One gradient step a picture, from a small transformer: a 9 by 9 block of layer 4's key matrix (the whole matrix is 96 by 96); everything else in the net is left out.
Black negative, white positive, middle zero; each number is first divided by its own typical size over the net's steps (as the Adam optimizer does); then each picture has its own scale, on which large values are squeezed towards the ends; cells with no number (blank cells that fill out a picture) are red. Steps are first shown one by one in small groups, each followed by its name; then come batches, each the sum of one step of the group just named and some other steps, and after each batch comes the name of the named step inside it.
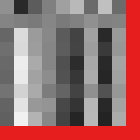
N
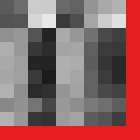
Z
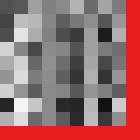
N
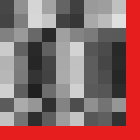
Z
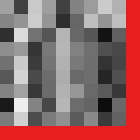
N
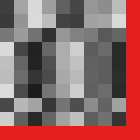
Z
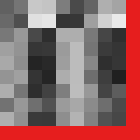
Z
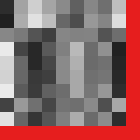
Z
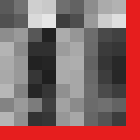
Z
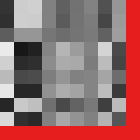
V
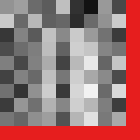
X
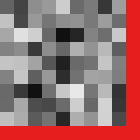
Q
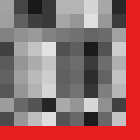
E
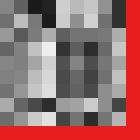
E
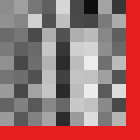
X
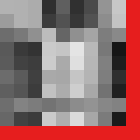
Q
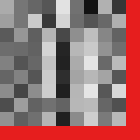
X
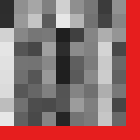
Q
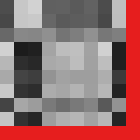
V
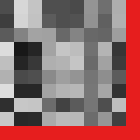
V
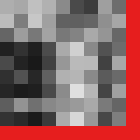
X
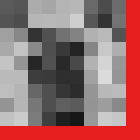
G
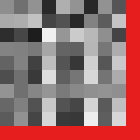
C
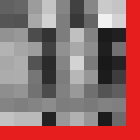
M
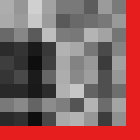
C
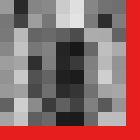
G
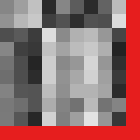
C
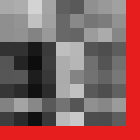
G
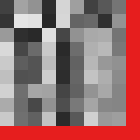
C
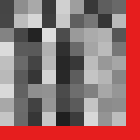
C
